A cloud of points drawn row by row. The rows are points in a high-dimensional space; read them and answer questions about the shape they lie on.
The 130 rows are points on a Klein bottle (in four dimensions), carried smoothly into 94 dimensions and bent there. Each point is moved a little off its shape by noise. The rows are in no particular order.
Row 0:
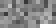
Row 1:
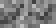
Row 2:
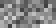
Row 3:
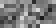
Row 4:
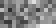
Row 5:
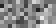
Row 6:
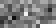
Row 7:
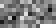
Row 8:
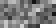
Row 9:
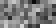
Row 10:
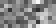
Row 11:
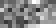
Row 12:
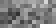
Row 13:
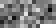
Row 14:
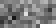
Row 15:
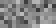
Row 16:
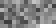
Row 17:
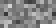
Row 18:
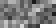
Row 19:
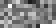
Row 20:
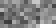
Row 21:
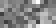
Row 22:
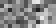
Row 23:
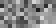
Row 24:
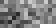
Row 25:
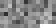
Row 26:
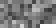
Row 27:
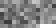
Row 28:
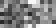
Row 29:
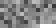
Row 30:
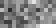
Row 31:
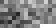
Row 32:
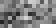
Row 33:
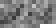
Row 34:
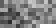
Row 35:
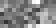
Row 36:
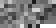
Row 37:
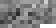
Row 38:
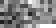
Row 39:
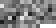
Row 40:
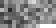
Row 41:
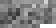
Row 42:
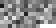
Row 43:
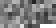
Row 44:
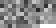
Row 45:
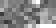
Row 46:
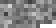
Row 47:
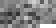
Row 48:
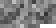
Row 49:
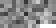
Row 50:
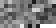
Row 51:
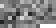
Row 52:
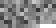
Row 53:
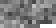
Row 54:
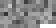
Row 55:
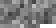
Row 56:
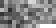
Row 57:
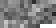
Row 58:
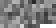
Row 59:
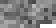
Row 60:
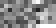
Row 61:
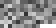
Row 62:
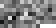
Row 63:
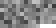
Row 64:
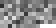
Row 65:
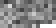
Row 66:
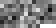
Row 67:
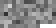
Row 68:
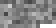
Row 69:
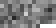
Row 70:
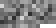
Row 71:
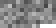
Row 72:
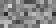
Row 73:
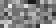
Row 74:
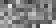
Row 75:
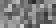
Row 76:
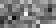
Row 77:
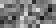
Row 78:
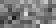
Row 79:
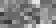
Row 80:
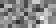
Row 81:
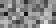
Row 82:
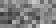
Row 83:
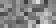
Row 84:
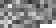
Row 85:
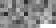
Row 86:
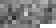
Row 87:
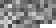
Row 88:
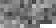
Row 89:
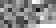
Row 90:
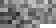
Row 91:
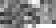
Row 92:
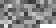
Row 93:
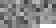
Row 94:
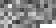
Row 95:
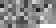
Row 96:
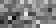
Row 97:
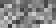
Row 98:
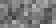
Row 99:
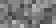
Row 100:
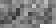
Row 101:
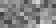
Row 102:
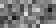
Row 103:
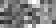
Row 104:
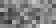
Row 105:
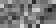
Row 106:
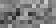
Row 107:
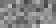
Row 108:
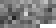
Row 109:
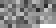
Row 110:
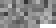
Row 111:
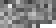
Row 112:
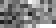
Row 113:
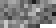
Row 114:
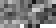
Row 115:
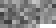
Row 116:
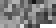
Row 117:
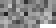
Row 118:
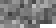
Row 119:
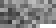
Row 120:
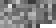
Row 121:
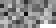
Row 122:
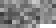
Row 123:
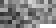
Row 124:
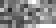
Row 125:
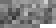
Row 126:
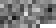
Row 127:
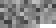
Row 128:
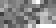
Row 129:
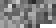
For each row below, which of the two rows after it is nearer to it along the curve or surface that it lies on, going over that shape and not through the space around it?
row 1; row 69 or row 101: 69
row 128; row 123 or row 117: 117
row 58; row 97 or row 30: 97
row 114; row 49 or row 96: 96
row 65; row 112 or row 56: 56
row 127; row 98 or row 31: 31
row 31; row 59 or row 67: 59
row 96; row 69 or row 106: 69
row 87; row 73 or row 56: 73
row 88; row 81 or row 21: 81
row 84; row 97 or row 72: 97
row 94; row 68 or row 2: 2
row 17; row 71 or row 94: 71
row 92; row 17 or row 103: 17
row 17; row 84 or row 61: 61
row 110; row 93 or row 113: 93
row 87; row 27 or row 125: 27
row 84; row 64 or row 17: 64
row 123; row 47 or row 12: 12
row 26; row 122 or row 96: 96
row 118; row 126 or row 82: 126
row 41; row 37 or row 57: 37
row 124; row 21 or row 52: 52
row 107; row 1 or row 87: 87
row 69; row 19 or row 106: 106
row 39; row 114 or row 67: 114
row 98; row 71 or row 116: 116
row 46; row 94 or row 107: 107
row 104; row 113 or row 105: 105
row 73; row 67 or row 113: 113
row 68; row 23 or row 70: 23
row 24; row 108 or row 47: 108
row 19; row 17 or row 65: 65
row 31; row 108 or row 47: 108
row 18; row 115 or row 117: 117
